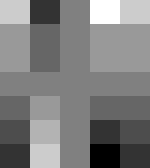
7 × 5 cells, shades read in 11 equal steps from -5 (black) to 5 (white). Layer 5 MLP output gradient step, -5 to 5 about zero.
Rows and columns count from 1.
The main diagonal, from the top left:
3 -1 0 0 -1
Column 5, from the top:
3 1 1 0 -1 -2 -3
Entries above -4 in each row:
5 5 5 5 5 5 4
